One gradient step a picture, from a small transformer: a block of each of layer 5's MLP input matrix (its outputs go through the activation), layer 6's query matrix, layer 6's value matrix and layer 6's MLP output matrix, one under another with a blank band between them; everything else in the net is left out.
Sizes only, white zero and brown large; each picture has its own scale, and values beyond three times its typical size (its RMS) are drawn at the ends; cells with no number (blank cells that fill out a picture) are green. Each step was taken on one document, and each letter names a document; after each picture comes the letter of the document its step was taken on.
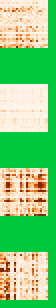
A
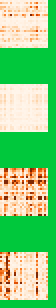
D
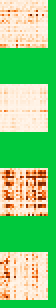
A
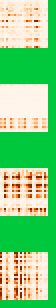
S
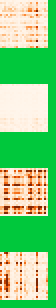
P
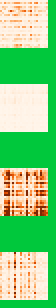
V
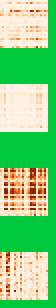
D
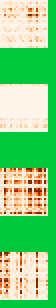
P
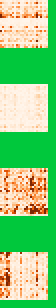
D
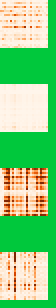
V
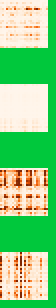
S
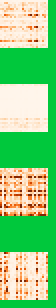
P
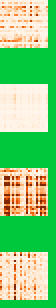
V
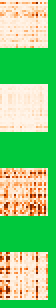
D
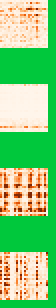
P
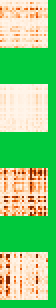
D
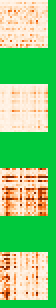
A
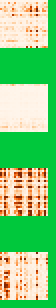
P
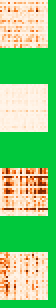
A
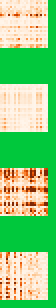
D
